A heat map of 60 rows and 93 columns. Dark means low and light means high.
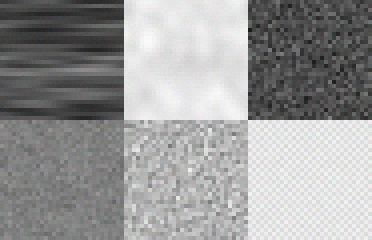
The table splits into 2 rows of 3 panels. Panel 1,1: low, streaked across. Panel 1,2: very high, blotchy, faint in contrast. Panel 1,3: low, fine-grained. Panel 2,1: middling, fine-grained, faint in contrast. Panel 2,2: high, fine-grained. Panel 2,3: very high, checkered, faint in contrast.
